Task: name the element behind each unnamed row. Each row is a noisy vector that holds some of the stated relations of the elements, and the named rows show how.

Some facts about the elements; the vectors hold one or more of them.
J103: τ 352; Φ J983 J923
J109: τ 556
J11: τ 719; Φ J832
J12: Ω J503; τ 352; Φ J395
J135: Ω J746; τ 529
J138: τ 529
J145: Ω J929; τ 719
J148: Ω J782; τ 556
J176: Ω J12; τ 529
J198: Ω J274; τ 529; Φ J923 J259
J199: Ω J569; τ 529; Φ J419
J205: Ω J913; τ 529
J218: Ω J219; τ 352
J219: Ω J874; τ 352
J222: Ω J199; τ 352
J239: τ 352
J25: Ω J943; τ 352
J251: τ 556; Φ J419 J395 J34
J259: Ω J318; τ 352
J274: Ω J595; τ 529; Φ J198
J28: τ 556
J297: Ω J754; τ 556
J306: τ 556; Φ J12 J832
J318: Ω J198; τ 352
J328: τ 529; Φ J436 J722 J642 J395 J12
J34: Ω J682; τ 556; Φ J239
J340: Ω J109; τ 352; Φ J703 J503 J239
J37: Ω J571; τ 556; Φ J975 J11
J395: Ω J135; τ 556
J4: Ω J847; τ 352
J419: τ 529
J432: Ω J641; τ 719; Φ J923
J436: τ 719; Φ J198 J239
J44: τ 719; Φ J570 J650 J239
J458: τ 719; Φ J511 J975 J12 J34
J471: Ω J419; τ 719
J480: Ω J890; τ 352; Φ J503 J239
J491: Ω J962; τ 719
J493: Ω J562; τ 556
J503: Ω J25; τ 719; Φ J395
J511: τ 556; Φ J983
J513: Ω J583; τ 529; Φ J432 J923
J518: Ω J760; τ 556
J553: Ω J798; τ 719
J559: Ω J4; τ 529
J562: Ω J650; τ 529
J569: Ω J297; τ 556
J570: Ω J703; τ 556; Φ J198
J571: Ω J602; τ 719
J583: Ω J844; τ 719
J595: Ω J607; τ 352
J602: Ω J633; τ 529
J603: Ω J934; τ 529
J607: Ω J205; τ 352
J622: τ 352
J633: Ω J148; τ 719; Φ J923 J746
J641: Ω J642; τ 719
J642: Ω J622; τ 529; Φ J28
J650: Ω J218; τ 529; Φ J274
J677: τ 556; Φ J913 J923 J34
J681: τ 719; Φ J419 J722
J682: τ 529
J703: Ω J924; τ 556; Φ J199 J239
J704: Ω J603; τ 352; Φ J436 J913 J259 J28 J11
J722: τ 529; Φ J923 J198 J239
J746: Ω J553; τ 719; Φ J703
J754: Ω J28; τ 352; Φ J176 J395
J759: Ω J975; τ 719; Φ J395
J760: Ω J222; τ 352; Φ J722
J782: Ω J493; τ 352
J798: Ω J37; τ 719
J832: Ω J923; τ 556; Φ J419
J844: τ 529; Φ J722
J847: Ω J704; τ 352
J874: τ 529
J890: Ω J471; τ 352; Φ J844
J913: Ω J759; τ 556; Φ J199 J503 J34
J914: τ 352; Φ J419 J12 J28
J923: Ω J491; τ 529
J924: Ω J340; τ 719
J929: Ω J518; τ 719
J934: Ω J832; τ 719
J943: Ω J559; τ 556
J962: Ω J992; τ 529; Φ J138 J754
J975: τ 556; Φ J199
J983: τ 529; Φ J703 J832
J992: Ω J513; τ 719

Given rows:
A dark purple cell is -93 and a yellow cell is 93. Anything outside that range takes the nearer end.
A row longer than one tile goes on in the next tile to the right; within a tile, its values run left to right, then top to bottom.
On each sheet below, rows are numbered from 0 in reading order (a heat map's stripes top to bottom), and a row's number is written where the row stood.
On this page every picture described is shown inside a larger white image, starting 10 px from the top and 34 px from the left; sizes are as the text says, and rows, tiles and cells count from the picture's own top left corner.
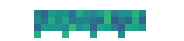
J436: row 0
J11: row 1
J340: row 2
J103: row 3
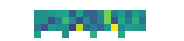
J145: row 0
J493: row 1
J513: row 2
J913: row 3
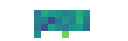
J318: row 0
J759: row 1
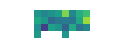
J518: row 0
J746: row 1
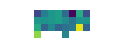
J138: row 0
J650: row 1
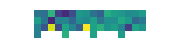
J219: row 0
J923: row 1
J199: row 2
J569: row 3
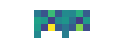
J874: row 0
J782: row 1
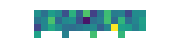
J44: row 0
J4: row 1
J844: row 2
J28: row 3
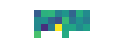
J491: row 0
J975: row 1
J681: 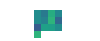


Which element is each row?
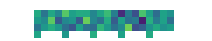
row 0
J677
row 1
J571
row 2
J914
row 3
J12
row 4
J511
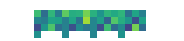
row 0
J633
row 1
J135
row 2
J602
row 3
J148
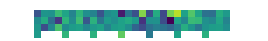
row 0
J603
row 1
J306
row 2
J34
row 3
J176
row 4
J25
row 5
J37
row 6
J642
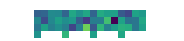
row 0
J259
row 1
J934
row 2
J704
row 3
J419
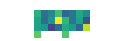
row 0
J395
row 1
J832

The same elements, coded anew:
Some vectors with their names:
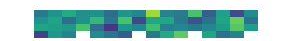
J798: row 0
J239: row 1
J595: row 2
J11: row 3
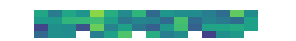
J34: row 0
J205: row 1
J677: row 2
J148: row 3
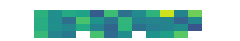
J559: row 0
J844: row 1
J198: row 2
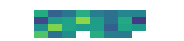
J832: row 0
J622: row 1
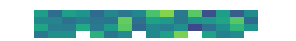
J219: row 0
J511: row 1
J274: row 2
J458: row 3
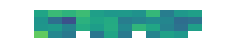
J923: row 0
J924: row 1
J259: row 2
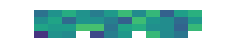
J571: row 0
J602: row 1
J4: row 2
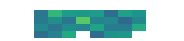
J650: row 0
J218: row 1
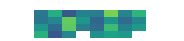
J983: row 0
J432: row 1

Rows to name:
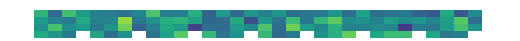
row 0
J943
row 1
J975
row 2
J913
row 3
J103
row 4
J419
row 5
J759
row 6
J754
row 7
J681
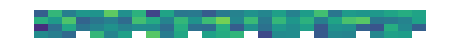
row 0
J436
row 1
J513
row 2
J328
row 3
J503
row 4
J746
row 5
J703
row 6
J570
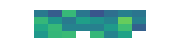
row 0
J395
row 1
J251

